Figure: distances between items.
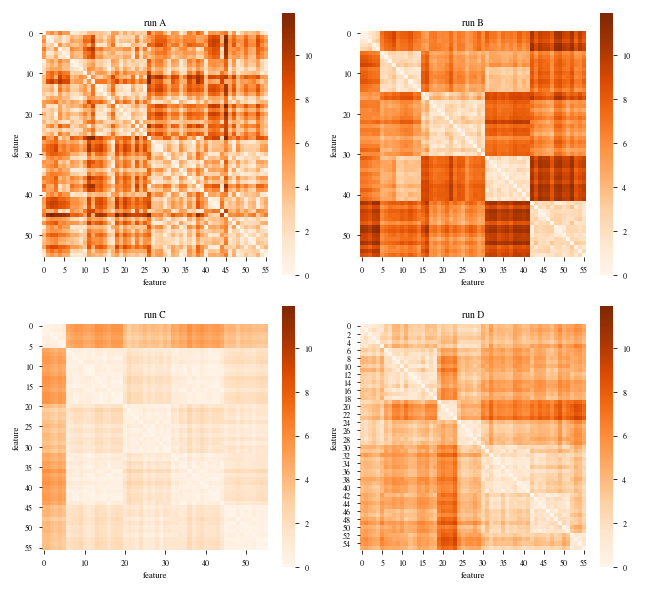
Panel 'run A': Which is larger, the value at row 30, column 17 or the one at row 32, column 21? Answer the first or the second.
the second
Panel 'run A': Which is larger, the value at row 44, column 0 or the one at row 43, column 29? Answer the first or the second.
the first
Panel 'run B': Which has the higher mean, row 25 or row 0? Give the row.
0
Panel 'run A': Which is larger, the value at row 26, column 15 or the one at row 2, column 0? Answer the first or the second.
the first
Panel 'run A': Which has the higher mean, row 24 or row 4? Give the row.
4
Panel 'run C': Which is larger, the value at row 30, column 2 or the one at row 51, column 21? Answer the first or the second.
the first
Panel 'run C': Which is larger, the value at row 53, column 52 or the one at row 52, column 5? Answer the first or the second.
the second
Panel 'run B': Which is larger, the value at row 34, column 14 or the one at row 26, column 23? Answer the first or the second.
the first
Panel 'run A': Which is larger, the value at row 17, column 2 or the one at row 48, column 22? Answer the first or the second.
the first
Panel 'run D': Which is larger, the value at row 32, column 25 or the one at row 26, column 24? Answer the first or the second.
the first
